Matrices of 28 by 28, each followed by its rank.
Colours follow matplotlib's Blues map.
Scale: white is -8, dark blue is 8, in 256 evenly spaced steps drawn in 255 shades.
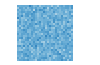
full rank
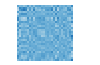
three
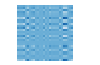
one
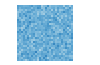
full rank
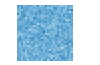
full rank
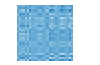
two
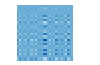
one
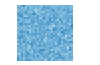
full rank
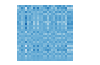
two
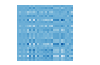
two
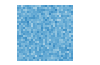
full rank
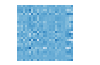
three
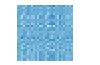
three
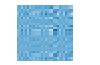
two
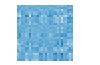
three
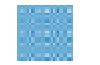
one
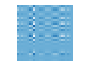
one
